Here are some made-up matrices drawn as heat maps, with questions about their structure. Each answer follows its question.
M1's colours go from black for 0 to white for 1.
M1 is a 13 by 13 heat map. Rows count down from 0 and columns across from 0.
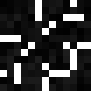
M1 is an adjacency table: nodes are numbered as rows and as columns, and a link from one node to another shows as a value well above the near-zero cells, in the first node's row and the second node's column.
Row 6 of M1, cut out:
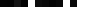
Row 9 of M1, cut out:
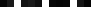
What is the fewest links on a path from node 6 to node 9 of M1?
1
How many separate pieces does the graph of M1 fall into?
1
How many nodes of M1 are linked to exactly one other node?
5
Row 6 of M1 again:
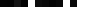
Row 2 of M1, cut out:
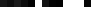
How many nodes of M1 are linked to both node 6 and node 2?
2
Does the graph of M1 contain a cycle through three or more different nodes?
yes
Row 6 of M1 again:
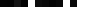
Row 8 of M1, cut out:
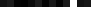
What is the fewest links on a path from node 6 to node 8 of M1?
3
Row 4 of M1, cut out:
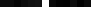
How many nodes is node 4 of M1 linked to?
1
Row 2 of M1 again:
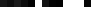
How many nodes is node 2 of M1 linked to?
4
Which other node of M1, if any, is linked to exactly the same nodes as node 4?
node 12
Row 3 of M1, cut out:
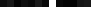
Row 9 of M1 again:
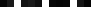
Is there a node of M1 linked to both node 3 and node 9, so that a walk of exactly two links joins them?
no
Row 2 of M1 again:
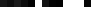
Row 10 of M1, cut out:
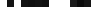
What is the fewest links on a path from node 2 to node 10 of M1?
1
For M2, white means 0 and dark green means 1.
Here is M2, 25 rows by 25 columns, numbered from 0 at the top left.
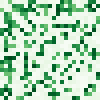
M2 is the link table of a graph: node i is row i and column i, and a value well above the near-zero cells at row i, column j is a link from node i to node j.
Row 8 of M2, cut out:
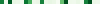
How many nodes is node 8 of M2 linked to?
9
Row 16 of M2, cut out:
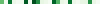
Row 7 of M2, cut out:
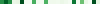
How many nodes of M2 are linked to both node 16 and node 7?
3
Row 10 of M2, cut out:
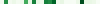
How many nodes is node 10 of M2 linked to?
7
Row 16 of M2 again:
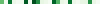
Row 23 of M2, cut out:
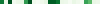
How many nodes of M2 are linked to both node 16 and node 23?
6
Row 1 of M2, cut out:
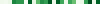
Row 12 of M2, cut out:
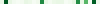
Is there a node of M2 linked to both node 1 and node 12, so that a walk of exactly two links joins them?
yes
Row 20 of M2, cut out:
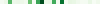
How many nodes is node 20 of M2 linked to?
6
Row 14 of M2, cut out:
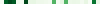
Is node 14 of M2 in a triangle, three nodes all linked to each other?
yes
